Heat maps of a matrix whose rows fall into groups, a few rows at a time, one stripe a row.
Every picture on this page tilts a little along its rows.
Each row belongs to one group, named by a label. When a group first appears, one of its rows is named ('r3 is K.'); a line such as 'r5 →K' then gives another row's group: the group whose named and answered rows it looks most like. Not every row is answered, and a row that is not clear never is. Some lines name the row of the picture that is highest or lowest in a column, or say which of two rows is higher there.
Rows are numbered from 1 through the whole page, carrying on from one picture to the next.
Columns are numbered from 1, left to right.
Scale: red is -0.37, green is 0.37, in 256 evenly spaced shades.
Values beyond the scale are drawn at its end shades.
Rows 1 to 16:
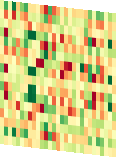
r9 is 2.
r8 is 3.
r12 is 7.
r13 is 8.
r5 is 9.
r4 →3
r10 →3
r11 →3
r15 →9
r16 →2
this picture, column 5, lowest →12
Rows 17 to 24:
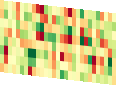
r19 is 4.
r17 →7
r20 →7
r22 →3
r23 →3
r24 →8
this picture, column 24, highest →21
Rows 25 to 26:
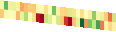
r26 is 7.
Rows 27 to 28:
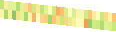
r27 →2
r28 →9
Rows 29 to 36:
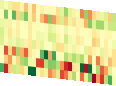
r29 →4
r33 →2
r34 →2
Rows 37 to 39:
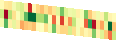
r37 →8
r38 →3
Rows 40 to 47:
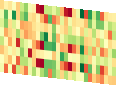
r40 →7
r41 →9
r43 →2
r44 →7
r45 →8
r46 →7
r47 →2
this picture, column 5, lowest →44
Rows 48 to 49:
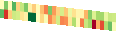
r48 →9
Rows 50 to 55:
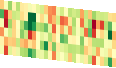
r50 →4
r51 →3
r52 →3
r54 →2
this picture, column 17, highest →53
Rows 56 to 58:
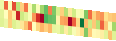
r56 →2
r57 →7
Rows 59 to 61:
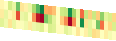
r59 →4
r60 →7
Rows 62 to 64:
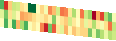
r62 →3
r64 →9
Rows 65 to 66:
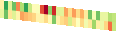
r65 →9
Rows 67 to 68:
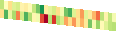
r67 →4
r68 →9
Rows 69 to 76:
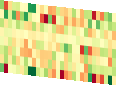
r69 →3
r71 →2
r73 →4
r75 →9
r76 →3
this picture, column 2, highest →70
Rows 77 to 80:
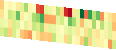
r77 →7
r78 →4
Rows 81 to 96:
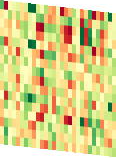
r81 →3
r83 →7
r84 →7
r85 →3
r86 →7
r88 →4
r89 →7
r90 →9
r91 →3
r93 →7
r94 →8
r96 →9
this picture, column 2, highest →95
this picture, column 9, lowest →94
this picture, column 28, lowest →95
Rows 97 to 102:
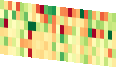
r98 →9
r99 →3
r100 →8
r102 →8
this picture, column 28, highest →99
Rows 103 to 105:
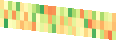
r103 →4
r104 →2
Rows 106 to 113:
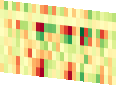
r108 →7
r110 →2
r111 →8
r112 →7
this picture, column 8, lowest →111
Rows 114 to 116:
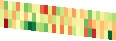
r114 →9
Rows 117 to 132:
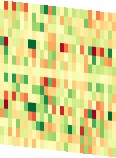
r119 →4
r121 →3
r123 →9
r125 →9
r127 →2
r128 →3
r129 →8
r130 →4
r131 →7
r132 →4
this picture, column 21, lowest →130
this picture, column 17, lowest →121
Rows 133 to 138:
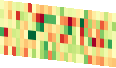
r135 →4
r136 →3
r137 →2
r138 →2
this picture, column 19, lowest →134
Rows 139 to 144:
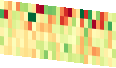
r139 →7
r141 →8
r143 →4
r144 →2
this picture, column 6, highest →139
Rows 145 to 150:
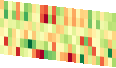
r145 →9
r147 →2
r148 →4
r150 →7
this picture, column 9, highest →149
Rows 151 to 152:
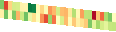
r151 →3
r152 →9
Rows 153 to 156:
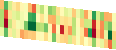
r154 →3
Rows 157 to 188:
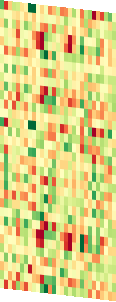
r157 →3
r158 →4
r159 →9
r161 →7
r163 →2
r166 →9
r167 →7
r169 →4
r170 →3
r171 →4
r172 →4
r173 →3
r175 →8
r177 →8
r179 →8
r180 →4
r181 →9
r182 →7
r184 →4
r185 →9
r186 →8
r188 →2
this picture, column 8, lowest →186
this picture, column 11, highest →180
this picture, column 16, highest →186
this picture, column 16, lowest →170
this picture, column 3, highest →171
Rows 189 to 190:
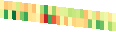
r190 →9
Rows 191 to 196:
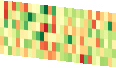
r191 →2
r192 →3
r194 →4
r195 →9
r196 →4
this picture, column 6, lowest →191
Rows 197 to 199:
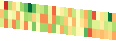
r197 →3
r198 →9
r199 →2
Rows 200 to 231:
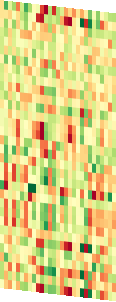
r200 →9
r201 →7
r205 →2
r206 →9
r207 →2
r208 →2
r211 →4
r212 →7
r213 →7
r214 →7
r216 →9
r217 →8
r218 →2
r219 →2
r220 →3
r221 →8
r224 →2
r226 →7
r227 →4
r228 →8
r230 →2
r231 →7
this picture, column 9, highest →220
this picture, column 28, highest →220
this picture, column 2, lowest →220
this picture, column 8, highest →220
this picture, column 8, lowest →221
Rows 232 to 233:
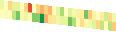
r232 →8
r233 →4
